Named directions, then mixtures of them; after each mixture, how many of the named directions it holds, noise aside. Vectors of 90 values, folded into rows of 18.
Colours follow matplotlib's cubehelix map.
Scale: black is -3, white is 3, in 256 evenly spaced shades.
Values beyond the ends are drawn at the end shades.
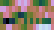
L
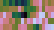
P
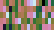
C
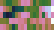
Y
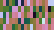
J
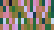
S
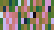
two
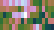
one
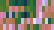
two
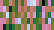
one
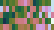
two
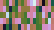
one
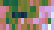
three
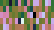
three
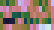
one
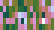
three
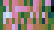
two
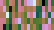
one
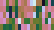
one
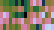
two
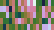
two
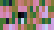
three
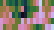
one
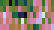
two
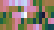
one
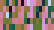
two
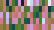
two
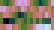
one
